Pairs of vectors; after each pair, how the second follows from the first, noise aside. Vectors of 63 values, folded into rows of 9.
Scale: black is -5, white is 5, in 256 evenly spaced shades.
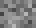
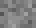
shrunk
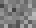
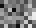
scaled up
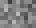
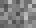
negated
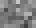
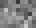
negated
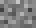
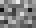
scaled up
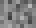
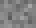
shrunk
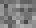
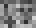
scaled up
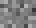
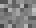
negated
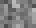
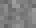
shrunk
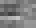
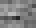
negated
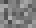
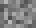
negated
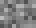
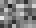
scaled up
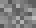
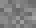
shrunk
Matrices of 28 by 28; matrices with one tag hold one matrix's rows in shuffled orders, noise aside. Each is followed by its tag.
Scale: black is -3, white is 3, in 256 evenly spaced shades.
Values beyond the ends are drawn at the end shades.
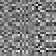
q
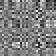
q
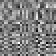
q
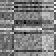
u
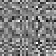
q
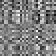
q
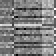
u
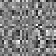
q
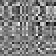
q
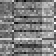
u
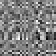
q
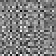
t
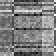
u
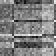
u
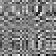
q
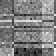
u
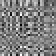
t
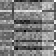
u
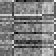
u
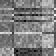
u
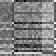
u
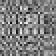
t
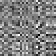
q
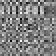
t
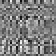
t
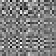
t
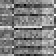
u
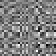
q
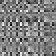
t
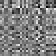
q
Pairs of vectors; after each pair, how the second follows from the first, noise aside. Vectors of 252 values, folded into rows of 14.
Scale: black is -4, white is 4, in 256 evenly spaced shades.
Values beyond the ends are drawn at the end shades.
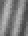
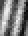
scaled up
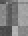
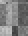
negated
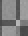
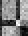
scaled up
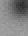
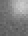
negated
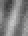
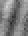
negated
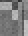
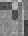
negated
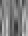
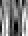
scaled up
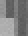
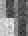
scaled up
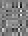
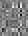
negated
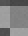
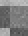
negated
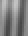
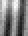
scaled up
